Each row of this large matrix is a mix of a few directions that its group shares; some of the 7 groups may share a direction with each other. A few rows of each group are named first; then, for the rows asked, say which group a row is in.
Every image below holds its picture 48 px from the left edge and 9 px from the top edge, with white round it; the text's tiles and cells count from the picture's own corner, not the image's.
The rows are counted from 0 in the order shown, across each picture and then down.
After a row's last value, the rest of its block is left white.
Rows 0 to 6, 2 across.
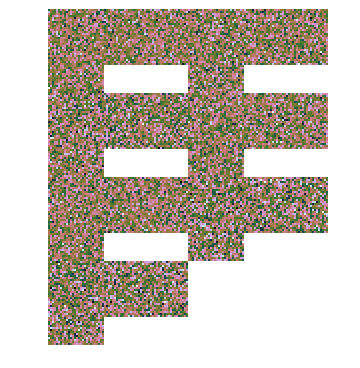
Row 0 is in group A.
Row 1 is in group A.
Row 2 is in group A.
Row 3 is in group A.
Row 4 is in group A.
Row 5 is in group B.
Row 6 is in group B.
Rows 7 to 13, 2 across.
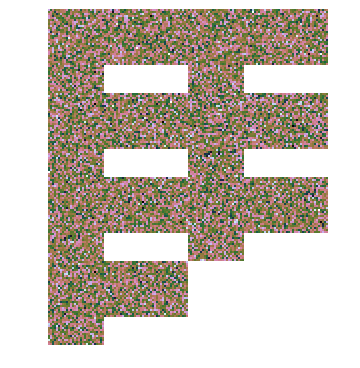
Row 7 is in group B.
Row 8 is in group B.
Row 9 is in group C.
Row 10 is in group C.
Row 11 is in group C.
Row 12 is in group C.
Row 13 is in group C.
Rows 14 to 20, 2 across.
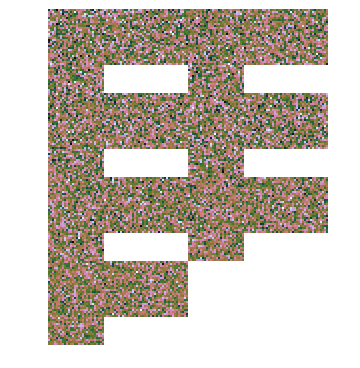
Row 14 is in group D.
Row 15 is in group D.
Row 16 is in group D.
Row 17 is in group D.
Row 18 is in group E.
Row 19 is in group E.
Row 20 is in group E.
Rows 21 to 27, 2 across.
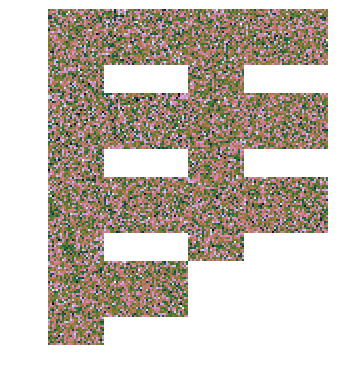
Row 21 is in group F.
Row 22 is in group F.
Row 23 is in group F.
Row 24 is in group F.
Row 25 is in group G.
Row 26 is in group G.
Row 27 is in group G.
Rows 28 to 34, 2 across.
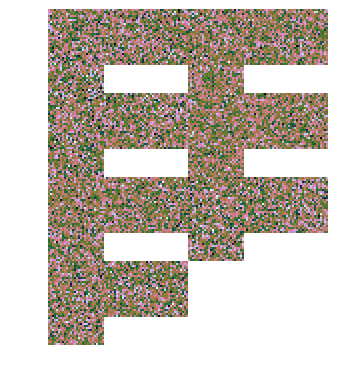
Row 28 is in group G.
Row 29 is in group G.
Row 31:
E
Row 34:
F
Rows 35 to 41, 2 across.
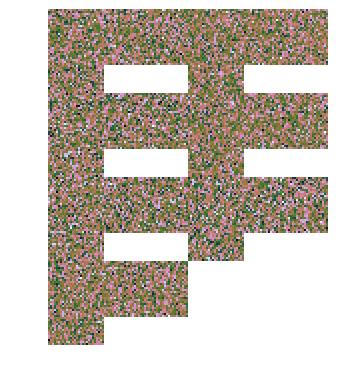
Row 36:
E
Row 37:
C
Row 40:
C
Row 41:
C
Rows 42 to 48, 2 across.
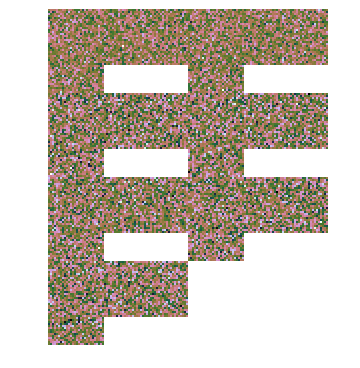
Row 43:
G
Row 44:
F
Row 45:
A
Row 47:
B
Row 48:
C
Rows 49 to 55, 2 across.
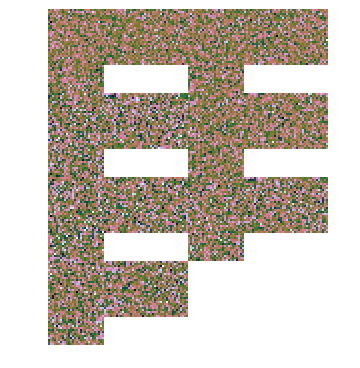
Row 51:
F
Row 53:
A
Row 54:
F
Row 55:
G
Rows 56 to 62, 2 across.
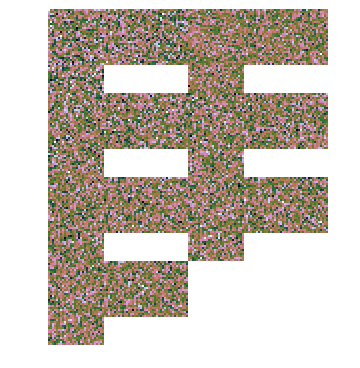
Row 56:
G
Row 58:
D
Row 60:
E
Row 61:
C
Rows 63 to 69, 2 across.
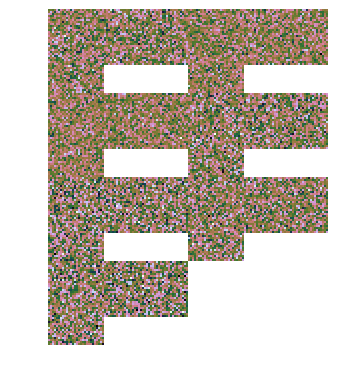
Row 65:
E
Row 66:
D
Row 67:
A
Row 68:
D
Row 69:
A
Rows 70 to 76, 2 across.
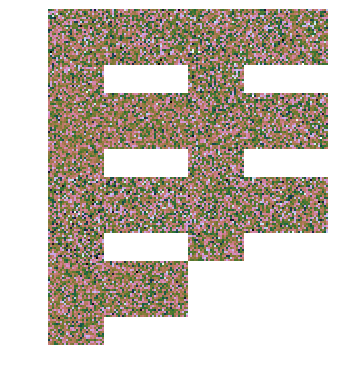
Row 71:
C
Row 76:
E
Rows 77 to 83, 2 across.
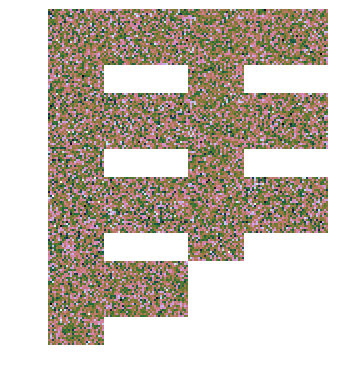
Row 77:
F
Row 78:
E
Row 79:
D
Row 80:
E
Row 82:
F
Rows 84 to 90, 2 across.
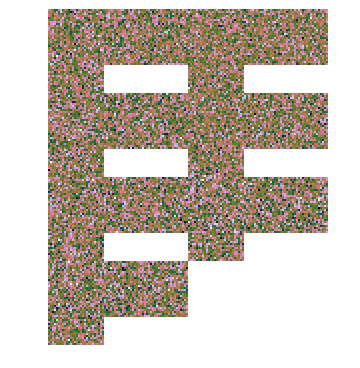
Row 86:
B
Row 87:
A
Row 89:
D
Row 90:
D
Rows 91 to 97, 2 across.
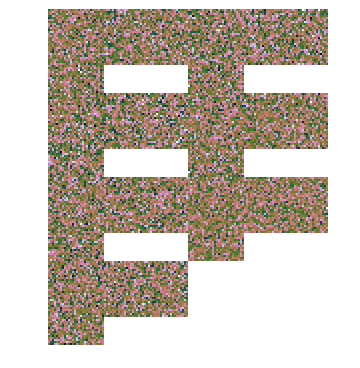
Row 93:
G
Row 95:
D
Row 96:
F
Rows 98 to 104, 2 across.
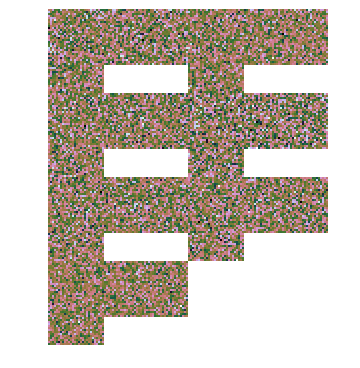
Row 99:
A
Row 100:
A
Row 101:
A
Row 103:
F
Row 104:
G
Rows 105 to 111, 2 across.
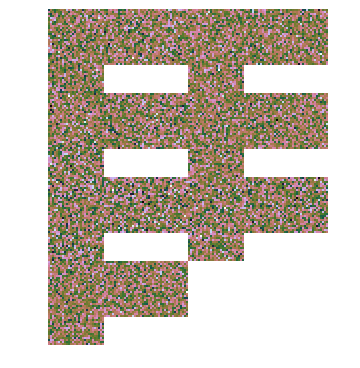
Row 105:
C
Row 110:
G
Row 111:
F
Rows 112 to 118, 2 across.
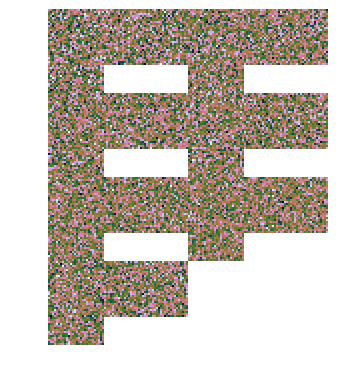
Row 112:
F
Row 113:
C
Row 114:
D
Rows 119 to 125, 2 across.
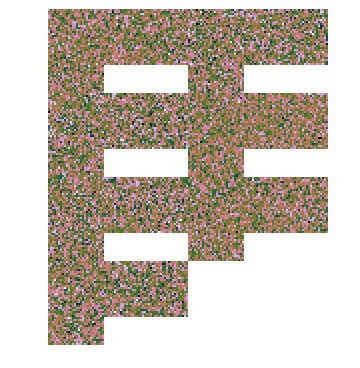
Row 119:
B
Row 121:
E
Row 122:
C
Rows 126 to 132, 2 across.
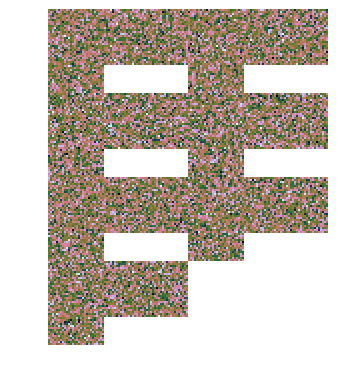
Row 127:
C
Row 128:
G
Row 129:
B
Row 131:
B
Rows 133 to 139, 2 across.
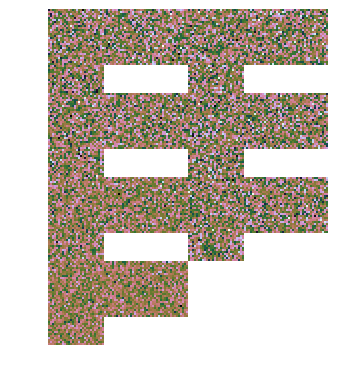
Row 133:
C
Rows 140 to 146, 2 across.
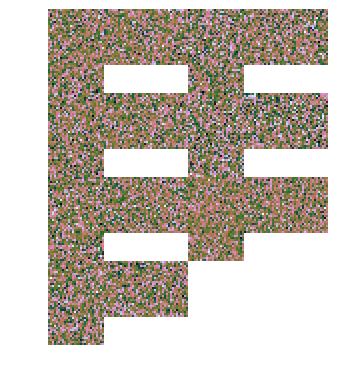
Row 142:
D
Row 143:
F
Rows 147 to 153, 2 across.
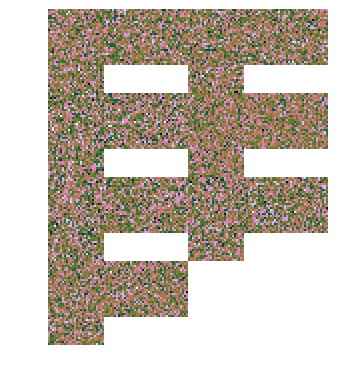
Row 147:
F
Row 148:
C
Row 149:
G
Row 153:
F
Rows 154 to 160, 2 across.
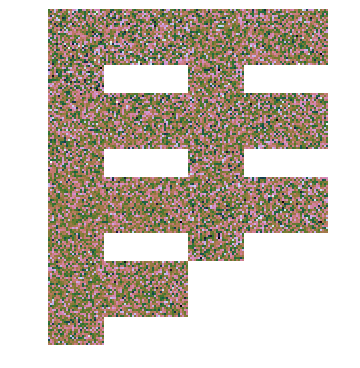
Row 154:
D
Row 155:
B
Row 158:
B
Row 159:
A
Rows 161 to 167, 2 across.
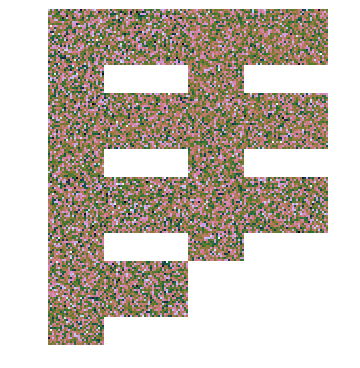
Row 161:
B
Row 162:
E
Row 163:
A
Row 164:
E
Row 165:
F
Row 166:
B
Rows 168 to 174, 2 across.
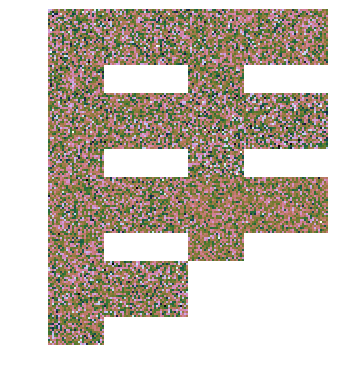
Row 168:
G
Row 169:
C
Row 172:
E
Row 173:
G
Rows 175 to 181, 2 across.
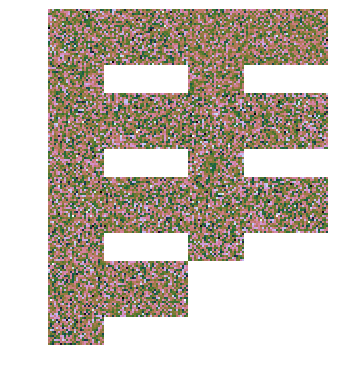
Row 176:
F
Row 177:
B
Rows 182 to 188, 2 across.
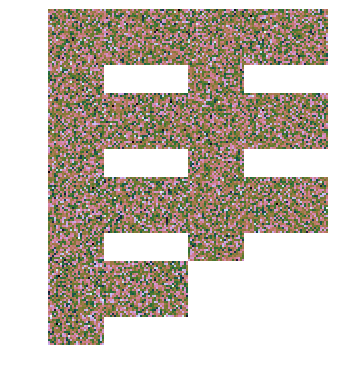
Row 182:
G
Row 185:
F
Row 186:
A
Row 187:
F
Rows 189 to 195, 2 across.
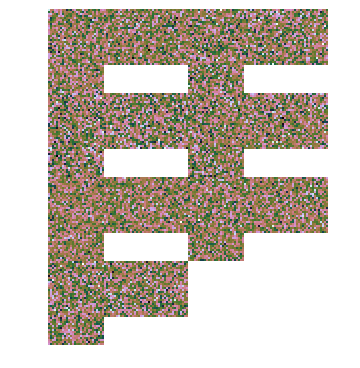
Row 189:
C
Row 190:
B
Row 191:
D
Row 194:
C
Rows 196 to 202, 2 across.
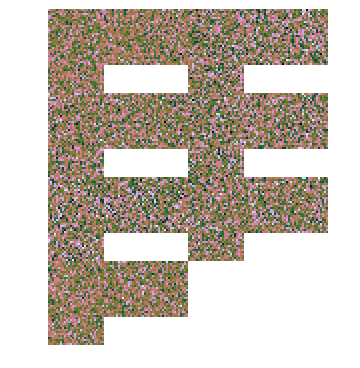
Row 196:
C
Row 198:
G
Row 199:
F
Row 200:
C
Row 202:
A
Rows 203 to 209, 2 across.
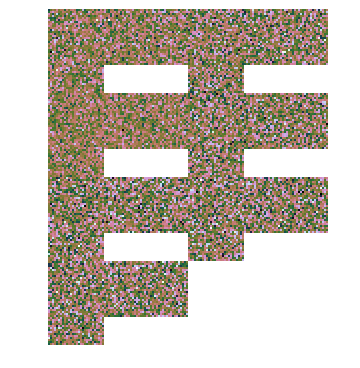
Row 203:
G
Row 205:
A
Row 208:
D
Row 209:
F
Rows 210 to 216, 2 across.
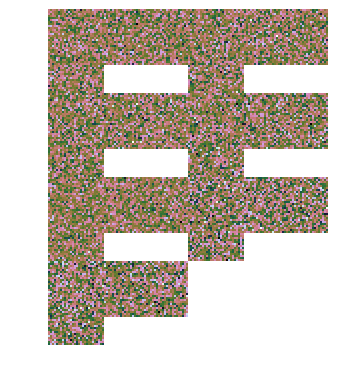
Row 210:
B
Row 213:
G
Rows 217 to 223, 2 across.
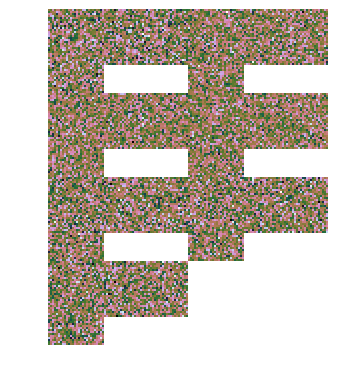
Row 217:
A
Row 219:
C
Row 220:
G
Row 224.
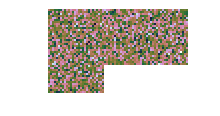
